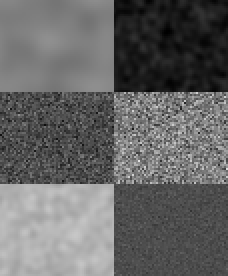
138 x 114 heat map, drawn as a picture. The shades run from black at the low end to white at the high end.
The table splits into 3 rows of 2 panels. Panel 1,1: middling, smooth, faint in contrast. Panel 1,2: very low, blotchy, faint in contrast. Panel 2,1: low, fine-grained. Panel 2,2: middling, fine-grained, strong in contrast. Panel 3,1: high, blotchy, faint in contrast. Panel 3,2: low, fine-grained, faint in contrast.
